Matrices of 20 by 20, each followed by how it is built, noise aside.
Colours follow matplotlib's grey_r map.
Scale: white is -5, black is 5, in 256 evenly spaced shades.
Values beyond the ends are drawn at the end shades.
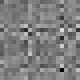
low rank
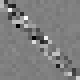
banded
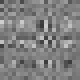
low rank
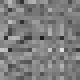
low rank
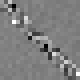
banded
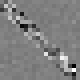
banded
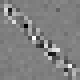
banded
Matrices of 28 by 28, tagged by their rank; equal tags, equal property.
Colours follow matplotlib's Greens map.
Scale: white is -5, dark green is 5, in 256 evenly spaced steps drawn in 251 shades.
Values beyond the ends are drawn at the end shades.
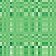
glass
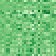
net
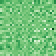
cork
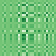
glass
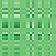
glass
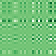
glass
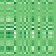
glass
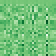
net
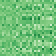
net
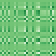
glass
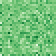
cork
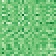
net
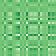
glass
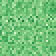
cork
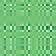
glass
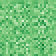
cork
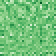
cork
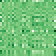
net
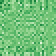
cork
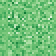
cork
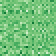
cork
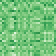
net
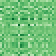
net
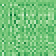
net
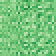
cork
